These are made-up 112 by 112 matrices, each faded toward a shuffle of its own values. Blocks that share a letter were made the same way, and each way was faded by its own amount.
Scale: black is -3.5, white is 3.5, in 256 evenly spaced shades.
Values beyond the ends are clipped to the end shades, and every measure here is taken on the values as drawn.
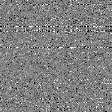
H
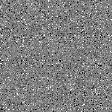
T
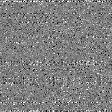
H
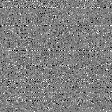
H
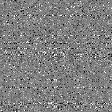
H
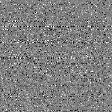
H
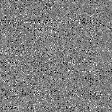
T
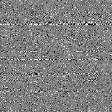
H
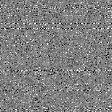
H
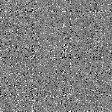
T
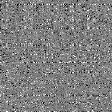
H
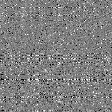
H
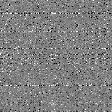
H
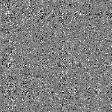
T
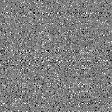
H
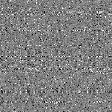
H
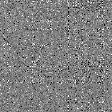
T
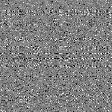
H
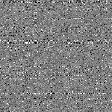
H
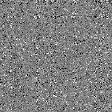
T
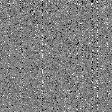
T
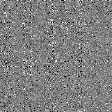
T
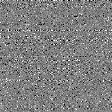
H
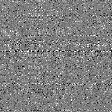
H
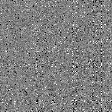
T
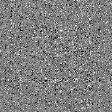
T
